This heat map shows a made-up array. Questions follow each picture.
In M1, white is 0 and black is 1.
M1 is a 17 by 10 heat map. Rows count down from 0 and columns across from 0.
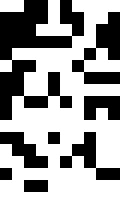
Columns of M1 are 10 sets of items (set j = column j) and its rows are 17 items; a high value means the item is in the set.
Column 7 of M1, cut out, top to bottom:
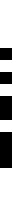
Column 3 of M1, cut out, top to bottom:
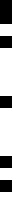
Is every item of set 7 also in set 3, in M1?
no
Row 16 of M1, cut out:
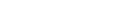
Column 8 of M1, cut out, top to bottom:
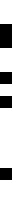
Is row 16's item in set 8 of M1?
no
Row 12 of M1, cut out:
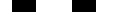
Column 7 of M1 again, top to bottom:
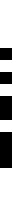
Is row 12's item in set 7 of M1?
yes
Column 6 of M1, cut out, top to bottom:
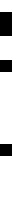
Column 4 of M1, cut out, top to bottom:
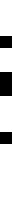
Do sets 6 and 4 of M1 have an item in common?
no
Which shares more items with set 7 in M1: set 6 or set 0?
set 0
